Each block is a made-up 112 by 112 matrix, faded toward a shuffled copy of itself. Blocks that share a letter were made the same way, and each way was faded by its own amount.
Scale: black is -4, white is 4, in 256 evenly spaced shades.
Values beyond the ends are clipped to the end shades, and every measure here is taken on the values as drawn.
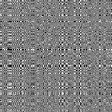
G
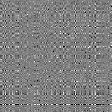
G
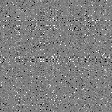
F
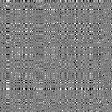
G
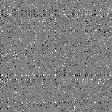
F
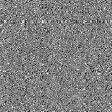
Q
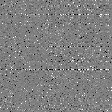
F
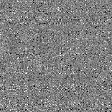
Q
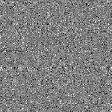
Q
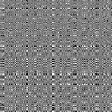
G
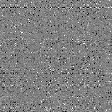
F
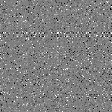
F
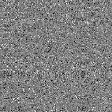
Q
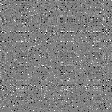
F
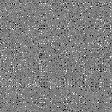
F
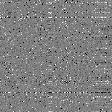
F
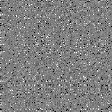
F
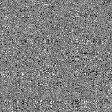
Q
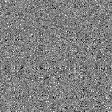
Q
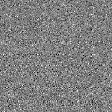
Q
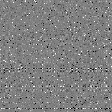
F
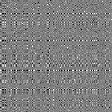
G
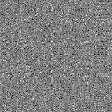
Q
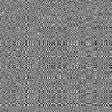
G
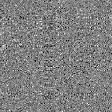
Q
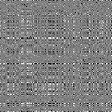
G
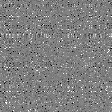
F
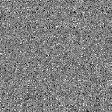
Q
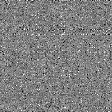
Q
